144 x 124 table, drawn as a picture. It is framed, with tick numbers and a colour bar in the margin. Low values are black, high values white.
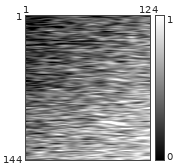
Average level on the scale: 50%. Slope: up to the bottom right. Grain: streaks across. Mirror symmetry: none. Ninth with the highest average: bottom right. Ninth with the lowest average: top left. Histogram: bell-shaped.
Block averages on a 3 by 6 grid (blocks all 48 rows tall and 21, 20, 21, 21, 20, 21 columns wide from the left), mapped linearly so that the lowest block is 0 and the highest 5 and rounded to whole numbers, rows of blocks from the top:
011223 / 122334 / 334455
